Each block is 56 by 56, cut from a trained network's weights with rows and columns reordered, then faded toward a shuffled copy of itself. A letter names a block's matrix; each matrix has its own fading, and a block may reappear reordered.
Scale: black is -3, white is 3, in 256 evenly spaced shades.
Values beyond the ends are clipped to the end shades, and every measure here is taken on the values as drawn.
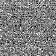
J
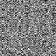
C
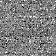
J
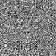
C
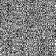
C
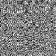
C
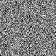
C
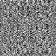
C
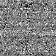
J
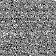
J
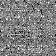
J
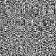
C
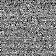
J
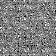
J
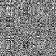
C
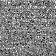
J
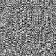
C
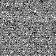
J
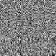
C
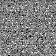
J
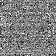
J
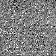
J
